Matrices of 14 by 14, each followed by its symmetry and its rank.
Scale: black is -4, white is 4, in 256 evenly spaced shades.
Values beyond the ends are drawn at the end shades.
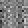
neither, rank three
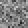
neither, full rank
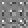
symmetric, rank two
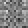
neither, rank three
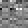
neither, rank two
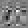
neither, rank two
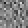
neither, rank three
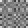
symmetric, rank two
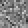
neither, full rank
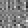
neither, rank three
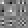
symmetric, rank two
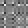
symmetric, rank two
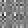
neither, rank two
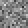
neither, full rank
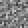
neither, full rank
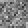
neither, full rank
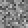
neither, full rank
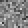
neither, full rank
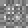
symmetric, rank two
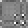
symmetric, rank two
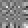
symmetric, rank two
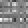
neither, rank two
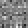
neither, rank three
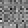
neither, rank three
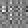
neither, rank two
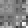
symmetric, rank two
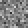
neither, full rank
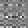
neither, rank two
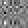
neither, rank two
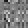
neither, rank three
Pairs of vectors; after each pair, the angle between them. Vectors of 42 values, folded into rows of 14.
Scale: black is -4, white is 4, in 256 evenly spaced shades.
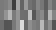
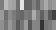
partly opposed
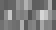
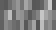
nearly parallel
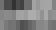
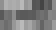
nearly opposite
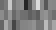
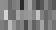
partly opposed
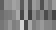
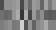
nearly parallel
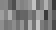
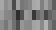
partly aligned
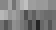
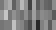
partly aligned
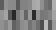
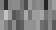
orthogonal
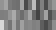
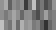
nearly parallel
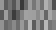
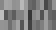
partly opposed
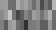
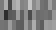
orthogonal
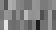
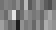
orthogonal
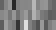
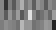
orthogonal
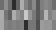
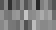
partly aligned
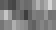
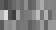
partly aligned
